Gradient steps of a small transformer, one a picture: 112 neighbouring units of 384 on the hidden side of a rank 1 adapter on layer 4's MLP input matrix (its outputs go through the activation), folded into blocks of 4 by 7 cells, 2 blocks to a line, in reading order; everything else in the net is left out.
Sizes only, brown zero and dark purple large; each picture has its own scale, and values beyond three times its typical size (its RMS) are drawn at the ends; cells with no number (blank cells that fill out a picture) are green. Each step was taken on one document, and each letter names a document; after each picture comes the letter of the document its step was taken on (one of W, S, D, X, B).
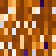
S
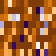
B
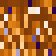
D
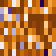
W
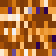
D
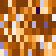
S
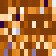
S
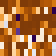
D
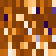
W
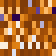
D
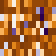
B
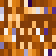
W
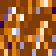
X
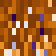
B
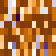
S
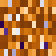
S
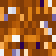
D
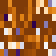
X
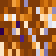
B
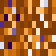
S
